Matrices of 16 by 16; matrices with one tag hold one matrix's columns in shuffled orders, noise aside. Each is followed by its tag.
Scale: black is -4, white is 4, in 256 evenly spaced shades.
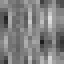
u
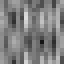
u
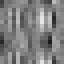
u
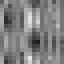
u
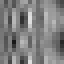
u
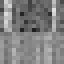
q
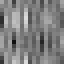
u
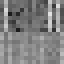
q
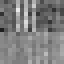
q
